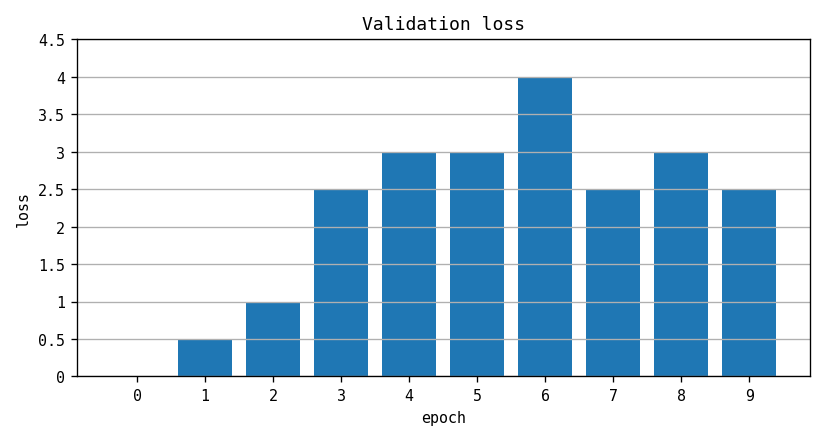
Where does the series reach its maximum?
6
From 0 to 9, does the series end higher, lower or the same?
higher
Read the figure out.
Title: Validation loss
x-axis: epoch, ticks 0 1 2 3 4 5 6 7 8 9
y-axis: loss, ticks 0 0.5 1 1.5 2 2.5 3 3.5 4 4.5
Values:
0 0.5 1 2.5 3 3 4 2.5 3 2.5
